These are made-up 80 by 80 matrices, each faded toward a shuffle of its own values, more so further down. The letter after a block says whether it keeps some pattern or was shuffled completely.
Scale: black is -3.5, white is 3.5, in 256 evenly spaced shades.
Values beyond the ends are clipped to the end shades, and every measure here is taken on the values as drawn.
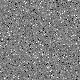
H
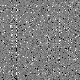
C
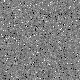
H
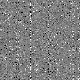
C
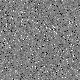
H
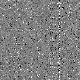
C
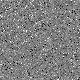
H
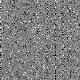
C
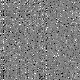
C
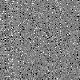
C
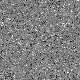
H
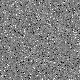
H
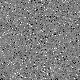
H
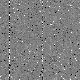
C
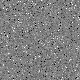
H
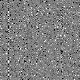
C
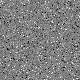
H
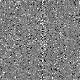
C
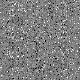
C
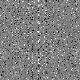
C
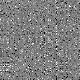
C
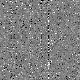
C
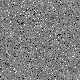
H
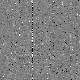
C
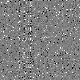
C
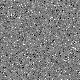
H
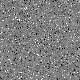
H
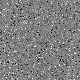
H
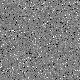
H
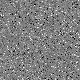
H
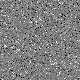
H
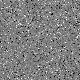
H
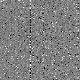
C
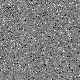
H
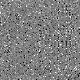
C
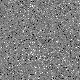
H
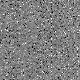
C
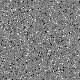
H
